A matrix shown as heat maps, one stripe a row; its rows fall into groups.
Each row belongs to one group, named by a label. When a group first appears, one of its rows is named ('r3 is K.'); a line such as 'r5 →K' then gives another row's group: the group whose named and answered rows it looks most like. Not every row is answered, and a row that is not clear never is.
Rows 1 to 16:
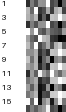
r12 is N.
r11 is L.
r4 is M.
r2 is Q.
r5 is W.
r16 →M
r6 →M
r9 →Q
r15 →Q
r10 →N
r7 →Q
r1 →M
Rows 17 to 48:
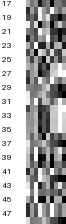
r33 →N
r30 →M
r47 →L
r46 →L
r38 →Q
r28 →L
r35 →N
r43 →Q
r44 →W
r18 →L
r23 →Q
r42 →M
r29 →M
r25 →W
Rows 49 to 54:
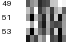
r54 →M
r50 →Q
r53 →W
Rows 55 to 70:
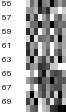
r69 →L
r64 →N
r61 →L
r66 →Q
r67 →W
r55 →Q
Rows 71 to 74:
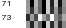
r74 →W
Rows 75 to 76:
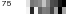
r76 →W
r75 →M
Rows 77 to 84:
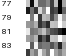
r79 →Q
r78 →M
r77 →W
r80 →N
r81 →M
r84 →L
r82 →N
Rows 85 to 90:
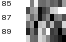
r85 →W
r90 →M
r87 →Q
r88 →L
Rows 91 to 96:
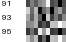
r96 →N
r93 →W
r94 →N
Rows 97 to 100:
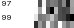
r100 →L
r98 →W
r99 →M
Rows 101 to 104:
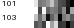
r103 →Q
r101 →M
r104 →M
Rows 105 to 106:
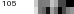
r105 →M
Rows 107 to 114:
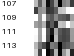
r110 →N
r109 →W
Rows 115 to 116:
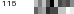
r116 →N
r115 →W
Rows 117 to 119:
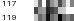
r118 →N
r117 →Q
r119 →Q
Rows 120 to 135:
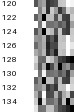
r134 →W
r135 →M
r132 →N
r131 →L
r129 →Q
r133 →Q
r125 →N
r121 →Q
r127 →N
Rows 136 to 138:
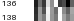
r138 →L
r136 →M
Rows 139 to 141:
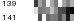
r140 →M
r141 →W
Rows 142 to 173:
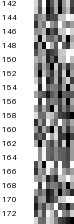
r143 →Q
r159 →L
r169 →Q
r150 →N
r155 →Q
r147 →W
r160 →W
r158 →M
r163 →W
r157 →W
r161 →M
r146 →N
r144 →N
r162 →W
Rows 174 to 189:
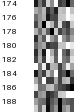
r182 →L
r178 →W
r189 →Q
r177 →L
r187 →N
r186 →M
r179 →L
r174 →M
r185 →Q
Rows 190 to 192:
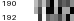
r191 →Q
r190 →W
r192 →W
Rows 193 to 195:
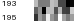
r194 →L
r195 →L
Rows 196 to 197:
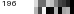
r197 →Q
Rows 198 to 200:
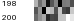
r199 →L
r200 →N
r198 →Q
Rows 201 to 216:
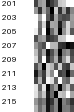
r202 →W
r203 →W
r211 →M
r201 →N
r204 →Q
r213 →Q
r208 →Q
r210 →L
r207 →M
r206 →N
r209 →Q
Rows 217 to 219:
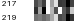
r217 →M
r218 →L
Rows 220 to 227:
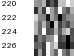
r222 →Q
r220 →N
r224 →Q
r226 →M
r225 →M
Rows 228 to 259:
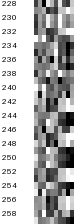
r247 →N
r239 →Q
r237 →M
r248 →N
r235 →M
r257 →N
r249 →M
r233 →W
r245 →M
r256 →N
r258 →Q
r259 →M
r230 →L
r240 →W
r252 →N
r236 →W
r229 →N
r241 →W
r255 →W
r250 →M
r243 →N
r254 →M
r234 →M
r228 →L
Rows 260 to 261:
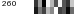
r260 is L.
